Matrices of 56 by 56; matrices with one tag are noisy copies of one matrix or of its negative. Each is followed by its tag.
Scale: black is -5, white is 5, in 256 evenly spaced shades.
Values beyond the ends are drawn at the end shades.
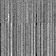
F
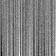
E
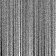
E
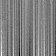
E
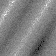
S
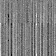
F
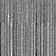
F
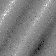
S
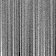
E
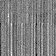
F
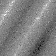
S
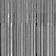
F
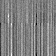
F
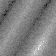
S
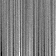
E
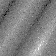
S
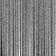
E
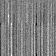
F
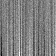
E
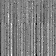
F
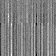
F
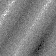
S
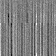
F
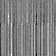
F
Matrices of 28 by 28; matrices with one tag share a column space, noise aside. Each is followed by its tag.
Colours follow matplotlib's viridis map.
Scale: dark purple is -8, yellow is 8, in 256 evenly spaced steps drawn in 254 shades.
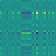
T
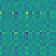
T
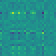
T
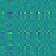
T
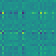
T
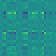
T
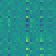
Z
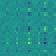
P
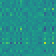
P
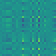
Z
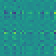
T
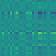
T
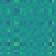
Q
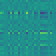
T
